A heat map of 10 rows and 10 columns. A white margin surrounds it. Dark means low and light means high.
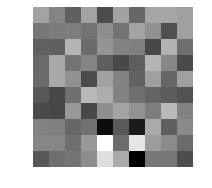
The halves do not mirror each other. Values change most from cell to cell in the bottom middle. In the bottom middle lies a patch that is rougher than the rest. The bottom left is the smoothest part.
